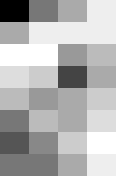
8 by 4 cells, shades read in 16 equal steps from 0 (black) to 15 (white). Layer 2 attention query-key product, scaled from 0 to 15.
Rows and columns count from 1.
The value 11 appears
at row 3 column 4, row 5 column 1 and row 6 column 2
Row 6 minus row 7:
2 3 -2 -2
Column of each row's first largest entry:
4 2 1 1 4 4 4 4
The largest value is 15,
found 3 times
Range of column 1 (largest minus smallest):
15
